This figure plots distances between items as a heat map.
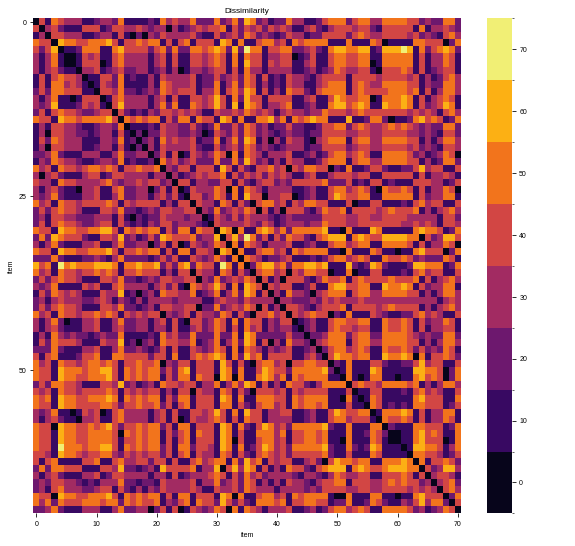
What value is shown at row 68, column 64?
60
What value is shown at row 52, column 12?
40
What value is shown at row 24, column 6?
10
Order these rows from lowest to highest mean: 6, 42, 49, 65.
65, 42, 6, 49
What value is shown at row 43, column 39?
30
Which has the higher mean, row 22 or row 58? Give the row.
58
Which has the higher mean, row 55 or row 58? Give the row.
58
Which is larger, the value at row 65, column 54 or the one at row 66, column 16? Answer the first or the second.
the first
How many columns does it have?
71
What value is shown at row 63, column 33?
50
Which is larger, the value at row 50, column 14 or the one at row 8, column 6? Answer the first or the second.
the second
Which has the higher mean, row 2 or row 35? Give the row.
35
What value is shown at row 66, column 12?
30
